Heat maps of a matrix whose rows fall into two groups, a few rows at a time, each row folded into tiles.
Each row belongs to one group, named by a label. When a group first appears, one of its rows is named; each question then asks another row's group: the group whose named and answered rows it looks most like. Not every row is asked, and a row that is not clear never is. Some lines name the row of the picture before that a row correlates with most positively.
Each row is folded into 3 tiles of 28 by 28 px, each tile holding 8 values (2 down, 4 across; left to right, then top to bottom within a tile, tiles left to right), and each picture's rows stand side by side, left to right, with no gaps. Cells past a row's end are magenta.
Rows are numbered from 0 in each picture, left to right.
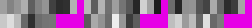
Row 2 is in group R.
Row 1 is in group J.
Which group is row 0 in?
R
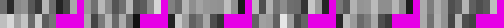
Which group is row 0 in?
R
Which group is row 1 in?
R
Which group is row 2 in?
J
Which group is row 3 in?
J
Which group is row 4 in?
J
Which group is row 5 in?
R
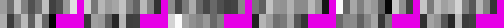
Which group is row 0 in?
R
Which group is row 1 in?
J
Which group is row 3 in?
J
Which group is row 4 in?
J
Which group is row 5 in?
J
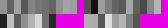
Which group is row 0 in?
J
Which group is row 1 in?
R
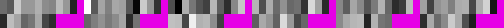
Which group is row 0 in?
J
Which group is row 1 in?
J
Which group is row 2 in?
R
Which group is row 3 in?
J
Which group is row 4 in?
R
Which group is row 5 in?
J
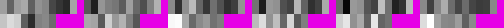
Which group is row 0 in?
R
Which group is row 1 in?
R
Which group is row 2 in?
R
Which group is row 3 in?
R
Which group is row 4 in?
R
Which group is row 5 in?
R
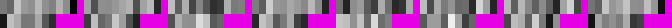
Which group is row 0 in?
J
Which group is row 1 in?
J
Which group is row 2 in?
J
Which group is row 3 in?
J
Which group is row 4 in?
R
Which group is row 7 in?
J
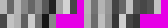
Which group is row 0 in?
J
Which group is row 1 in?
R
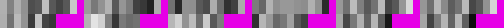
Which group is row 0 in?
R
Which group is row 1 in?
R
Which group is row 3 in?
J
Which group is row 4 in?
R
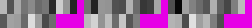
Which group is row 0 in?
J
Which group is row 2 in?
R
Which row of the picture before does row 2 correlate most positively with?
2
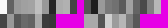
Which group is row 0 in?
J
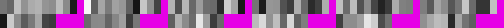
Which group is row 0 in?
J
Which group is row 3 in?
R
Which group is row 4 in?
J
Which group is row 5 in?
R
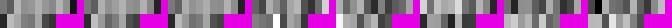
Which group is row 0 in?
J
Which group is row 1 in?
J
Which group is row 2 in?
J
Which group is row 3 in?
R
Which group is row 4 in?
R
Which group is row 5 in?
J
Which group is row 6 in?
R
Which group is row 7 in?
R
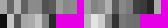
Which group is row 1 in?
R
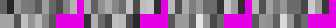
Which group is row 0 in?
R
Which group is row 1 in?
J
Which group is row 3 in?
J
